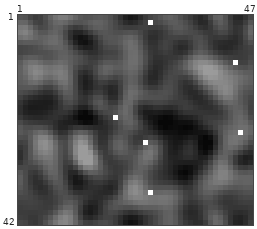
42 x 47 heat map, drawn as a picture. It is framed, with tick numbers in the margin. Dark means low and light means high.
The halves do not mirror each other. There are six isolated cells, each far higher than the cells round it. There is no overall slope. There is no seam. The field is mottled with small blotches. On average the colour sits 30% of the way up the scale. No single row or column stands out from its neighbours.
